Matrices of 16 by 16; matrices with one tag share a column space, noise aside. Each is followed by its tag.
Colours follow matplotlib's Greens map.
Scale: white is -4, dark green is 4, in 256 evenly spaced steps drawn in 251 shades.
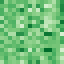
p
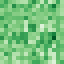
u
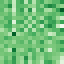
p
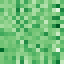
p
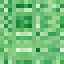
p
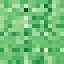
p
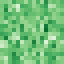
u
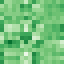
u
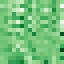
p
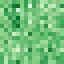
p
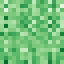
p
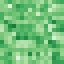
u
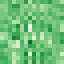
u
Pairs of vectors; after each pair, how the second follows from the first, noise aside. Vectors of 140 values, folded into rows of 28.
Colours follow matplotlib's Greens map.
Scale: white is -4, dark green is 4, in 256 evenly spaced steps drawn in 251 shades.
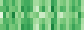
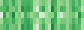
copied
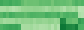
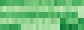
copied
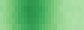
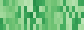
sign-scrambled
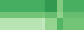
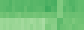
shrunk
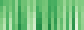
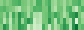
sign-scrambled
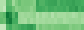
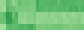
shrunk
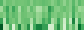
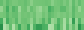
shrunk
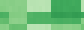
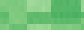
shrunk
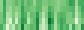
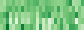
sign-scrambled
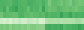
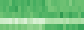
copied
